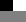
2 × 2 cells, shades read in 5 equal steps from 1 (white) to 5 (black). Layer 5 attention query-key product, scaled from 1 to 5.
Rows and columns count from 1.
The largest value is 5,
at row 1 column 1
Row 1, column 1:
5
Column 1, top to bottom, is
5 3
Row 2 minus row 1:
-2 2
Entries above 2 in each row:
1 2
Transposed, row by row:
5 3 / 1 3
